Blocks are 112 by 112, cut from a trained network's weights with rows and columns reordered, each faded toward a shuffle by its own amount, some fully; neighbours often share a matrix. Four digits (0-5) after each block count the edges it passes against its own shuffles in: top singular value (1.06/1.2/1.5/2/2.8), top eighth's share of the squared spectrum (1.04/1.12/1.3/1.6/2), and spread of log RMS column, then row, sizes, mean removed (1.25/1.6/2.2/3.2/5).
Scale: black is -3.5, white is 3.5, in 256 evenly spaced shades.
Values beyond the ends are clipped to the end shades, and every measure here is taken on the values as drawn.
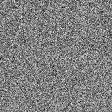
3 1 0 0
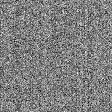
3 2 1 0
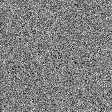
1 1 0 0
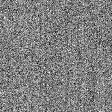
2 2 0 0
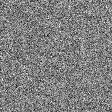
0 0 0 0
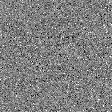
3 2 0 1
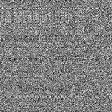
4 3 1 2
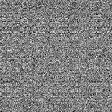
4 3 1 2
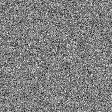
2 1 0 0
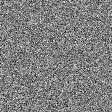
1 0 0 0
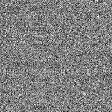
4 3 0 2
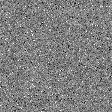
1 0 0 0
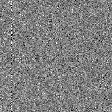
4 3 2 1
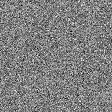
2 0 0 0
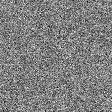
2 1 0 0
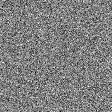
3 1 0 0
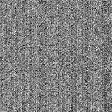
4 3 2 1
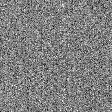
2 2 0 0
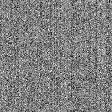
3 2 1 1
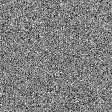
0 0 0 0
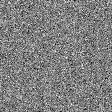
0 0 0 0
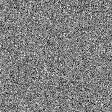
0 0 0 0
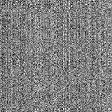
4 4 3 2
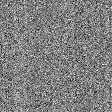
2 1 0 0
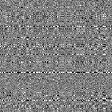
5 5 2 4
